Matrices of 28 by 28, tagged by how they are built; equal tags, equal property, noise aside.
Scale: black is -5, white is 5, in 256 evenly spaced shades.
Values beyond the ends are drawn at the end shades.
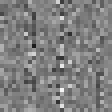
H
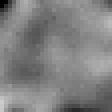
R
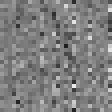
H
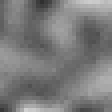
R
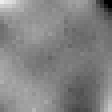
R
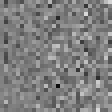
H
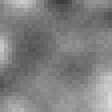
R
